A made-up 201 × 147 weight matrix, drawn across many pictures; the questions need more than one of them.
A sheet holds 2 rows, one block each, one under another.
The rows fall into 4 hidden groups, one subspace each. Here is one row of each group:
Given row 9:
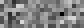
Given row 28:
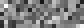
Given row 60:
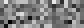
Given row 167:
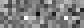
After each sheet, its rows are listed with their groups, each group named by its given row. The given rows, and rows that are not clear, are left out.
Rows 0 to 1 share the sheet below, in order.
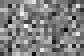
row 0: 60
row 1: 60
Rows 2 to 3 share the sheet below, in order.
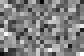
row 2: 28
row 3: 28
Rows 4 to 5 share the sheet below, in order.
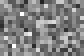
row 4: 28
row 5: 9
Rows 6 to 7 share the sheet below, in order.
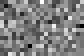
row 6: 28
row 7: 60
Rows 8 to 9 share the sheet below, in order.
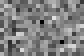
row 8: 28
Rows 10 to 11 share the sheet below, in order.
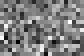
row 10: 60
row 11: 167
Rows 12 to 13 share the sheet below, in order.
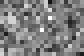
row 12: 9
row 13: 28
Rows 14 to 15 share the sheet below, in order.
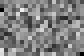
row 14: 167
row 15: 28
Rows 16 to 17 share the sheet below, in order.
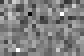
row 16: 9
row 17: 167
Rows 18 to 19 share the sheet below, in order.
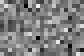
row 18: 28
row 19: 60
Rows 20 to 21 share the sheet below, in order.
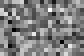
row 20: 167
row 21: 9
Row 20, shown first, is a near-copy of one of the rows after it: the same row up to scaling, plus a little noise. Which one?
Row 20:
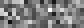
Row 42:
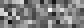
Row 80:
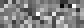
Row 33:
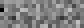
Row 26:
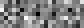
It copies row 42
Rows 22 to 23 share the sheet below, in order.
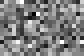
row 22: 9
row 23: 9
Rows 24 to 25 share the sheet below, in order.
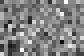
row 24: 60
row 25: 9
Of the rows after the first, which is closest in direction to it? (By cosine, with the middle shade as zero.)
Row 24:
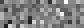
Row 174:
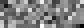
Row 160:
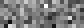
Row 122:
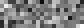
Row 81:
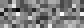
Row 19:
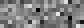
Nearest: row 160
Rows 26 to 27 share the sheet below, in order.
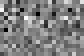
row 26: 167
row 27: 167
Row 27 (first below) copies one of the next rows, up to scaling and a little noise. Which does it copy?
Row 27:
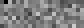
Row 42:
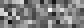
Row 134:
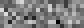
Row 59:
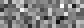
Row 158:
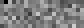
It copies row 158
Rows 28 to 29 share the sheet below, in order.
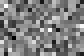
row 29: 28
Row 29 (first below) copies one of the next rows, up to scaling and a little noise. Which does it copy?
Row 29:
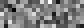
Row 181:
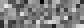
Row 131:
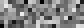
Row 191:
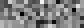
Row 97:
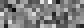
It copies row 97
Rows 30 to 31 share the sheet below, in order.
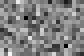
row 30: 167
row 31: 28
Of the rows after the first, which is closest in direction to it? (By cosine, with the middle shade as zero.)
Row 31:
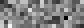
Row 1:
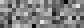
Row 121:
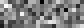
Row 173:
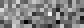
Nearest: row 1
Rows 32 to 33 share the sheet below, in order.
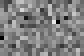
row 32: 167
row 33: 167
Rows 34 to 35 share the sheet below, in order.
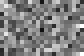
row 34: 28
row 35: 28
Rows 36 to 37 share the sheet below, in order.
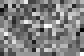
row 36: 60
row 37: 28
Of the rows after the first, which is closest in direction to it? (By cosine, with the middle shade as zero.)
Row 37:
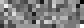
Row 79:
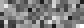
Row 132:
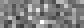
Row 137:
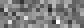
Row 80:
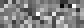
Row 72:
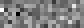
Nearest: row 79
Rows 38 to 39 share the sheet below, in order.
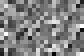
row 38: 28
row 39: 28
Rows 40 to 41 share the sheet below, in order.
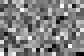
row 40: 167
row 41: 28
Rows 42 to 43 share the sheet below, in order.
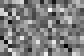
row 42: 167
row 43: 167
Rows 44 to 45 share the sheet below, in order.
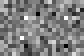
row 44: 167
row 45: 167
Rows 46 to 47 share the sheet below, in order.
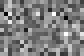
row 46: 167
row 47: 9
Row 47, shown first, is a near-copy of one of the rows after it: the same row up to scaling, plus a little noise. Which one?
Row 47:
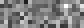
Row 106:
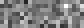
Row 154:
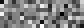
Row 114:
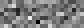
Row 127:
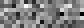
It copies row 106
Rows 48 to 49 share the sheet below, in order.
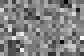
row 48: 167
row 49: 9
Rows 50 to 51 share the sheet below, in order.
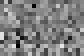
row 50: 9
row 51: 167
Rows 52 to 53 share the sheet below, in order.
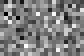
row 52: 167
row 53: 167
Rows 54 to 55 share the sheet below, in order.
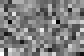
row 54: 167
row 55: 28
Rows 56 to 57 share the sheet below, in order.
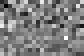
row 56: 28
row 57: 28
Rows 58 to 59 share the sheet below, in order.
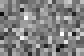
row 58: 167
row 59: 167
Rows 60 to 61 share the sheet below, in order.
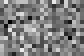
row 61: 60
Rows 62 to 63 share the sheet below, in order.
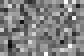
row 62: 60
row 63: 9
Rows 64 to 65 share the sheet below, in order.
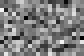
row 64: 167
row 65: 9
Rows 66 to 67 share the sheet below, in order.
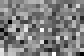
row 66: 60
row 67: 28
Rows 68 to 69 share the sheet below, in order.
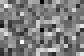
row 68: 28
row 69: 28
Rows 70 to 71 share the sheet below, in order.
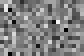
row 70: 167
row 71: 60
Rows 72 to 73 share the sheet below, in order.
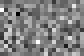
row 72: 167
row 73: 167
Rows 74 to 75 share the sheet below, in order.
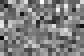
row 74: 28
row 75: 167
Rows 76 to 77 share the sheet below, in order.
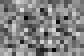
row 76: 167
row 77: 28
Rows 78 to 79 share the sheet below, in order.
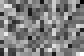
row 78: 28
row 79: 28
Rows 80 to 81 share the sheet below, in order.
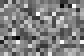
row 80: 167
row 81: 9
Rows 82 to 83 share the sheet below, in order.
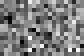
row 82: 9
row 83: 60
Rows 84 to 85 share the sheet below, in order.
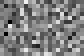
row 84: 60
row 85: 60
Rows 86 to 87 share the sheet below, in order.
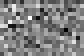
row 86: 60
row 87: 167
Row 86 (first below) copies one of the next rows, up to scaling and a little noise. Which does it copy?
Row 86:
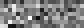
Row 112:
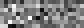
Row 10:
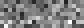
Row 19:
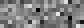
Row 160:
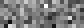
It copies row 112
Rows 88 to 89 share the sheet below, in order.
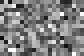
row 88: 9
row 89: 167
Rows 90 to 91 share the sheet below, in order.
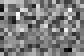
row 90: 167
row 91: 60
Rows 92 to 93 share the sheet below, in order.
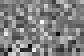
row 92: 28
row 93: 60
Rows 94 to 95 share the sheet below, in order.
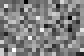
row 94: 60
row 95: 28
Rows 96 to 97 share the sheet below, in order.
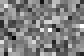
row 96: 28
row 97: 28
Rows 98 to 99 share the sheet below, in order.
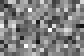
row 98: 28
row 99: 167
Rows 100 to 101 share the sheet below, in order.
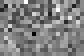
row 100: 60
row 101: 9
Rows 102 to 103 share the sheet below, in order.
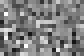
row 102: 28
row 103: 167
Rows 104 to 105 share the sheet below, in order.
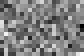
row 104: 28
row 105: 28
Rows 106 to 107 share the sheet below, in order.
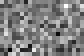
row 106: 9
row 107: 60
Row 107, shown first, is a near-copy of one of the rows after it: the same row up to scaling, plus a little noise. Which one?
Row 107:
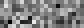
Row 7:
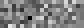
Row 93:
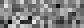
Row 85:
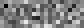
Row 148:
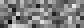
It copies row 93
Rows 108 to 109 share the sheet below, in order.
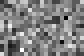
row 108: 28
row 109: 9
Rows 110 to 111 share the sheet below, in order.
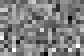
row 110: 60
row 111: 167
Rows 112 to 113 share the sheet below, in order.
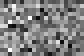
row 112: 60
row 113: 60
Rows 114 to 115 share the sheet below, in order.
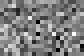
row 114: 9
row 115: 60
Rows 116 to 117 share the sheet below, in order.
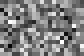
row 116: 167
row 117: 60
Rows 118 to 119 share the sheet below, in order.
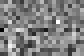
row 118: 167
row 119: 9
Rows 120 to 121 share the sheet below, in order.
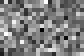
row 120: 9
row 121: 28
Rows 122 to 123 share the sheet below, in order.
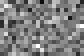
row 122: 28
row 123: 60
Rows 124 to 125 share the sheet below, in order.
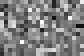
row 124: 28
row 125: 28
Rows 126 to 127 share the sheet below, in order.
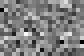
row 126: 167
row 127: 9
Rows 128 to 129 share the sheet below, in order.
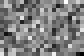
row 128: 60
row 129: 28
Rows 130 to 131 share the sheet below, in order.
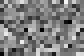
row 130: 60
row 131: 28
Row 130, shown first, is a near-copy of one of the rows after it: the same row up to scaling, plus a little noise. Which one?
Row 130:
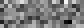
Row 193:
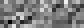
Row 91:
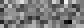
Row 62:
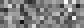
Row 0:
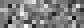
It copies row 91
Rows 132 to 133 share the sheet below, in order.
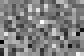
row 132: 28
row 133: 28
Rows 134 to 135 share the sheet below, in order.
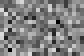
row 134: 167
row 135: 167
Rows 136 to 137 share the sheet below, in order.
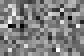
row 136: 60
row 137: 167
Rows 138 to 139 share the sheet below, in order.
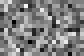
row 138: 167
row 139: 9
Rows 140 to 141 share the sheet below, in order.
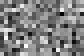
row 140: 9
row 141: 167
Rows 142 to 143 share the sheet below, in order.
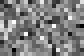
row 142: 28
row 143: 167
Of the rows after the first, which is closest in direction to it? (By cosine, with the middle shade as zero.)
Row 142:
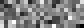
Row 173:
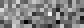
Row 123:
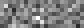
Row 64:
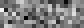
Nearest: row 123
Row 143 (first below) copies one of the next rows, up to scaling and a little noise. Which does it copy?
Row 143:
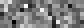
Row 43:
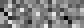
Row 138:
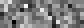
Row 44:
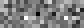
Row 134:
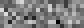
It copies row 138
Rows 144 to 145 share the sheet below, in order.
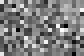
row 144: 9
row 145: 167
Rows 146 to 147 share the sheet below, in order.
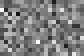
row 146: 167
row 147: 167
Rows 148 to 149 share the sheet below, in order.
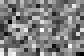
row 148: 60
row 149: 28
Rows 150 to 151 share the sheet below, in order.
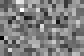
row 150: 167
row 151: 167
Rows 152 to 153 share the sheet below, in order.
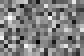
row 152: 9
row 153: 167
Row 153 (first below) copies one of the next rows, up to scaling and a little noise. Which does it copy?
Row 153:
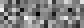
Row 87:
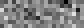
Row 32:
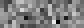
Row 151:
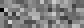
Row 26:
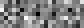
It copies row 26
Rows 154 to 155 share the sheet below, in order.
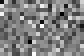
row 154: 9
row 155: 60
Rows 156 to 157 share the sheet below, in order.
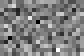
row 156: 9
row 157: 167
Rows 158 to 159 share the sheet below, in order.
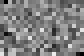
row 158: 167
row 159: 28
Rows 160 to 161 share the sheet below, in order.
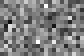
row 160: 60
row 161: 167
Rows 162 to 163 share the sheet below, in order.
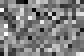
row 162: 9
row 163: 28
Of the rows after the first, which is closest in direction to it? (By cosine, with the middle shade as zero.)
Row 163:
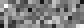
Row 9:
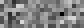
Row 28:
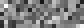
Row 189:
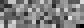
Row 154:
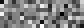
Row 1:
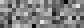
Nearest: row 28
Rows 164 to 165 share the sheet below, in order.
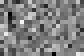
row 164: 9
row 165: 28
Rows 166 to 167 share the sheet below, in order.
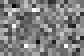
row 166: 9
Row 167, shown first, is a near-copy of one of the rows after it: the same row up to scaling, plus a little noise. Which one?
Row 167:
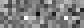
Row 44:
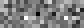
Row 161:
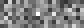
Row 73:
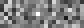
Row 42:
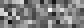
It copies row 44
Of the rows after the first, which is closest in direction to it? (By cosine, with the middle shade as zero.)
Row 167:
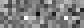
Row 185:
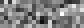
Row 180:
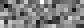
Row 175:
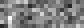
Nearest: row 180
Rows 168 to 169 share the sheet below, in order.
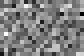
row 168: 9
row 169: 28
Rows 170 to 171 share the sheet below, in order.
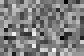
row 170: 60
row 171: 9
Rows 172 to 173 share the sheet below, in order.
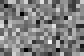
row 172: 28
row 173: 60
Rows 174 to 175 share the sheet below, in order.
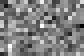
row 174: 28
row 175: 9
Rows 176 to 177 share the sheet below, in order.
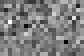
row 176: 60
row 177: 9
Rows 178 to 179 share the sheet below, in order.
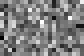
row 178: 28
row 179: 167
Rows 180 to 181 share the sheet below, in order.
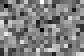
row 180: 28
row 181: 28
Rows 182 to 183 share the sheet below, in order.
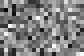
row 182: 60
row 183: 28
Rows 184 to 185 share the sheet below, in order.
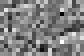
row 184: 9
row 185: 9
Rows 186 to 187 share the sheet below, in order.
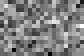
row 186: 28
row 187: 9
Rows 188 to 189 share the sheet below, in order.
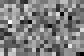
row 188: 60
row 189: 28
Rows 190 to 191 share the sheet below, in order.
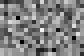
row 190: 167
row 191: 28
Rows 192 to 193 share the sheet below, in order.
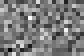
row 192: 60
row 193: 60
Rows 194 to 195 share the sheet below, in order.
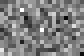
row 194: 167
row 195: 28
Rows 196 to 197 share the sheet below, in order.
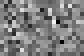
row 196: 167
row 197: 9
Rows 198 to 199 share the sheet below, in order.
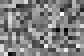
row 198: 9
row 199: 60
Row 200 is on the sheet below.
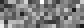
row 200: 28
